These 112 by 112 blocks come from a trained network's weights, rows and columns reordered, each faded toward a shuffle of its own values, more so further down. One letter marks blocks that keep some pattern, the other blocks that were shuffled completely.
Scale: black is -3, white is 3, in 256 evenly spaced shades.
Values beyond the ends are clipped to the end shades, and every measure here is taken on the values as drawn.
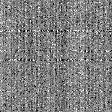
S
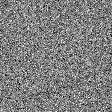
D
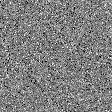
D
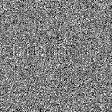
S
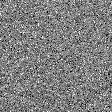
D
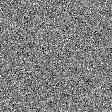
D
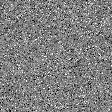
D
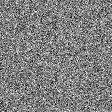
D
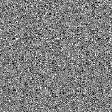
S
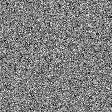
D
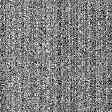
S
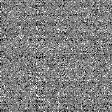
S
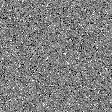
D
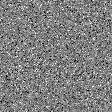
D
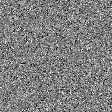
D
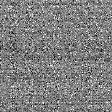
S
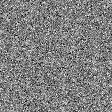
D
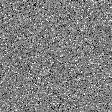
D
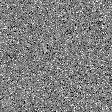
D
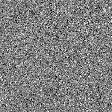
S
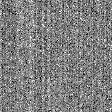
S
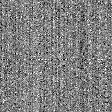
S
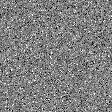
D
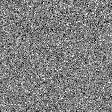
D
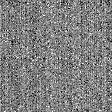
S
